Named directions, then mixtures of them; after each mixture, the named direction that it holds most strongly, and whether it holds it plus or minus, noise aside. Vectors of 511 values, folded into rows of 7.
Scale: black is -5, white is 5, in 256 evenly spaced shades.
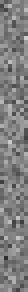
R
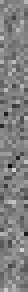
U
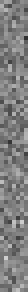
R, minus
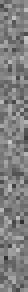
R, plus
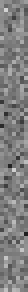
U, plus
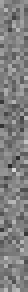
U, plus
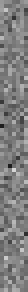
U, plus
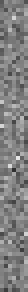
U, minus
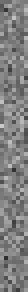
R, plus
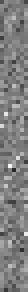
U, minus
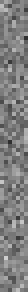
R, minus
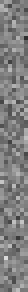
R, minus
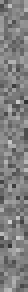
R, plus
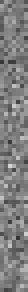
U, minus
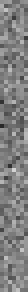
R, minus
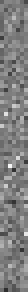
U, minus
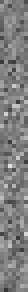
U, minus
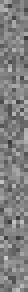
R, minus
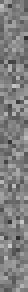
R, minus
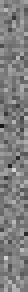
U, plus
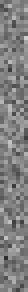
R, plus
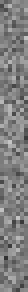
R, plus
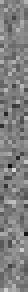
U, plus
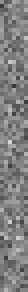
R, plus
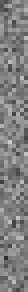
R, plus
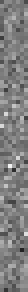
U, minus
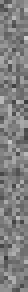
R, plus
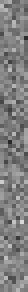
R, minus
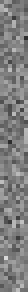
R, minus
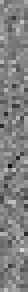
U, plus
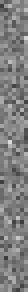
R, plus
